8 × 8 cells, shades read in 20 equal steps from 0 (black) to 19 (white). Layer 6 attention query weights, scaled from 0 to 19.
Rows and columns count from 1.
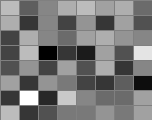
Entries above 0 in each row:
8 8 8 7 8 8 8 8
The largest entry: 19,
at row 7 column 2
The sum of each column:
73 76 55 75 69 77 70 76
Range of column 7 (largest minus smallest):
9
